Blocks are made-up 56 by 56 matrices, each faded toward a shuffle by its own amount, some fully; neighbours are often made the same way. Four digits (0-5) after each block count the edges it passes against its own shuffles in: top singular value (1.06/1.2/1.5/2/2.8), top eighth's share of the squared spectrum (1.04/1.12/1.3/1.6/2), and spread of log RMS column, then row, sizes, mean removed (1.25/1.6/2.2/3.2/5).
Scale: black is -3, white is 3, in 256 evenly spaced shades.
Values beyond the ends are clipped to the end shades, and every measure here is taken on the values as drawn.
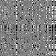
4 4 3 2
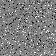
0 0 0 0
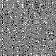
4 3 1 1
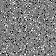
3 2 0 0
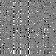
4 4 3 2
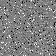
1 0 0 0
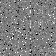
2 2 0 0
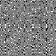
4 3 2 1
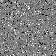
2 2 0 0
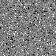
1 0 0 0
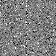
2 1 1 0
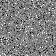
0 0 0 0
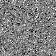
0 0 1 0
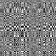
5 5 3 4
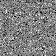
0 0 0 0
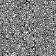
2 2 3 0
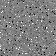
0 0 0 0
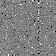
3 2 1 0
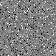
2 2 1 0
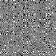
4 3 2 2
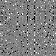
4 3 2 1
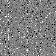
1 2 2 1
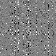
2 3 3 1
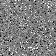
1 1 0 0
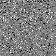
1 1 0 1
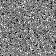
0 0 0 0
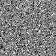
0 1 1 0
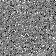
0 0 0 0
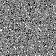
2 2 0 0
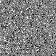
2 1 0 0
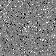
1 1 0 0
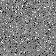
0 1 1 0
